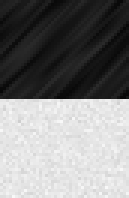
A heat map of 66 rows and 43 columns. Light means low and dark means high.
The table splits into 2 rows of 1 panel. Panel 1,1: very high, slanting up to the right, faint in contrast. Panel 2,1: very low, fine-grained, faint in contrast.
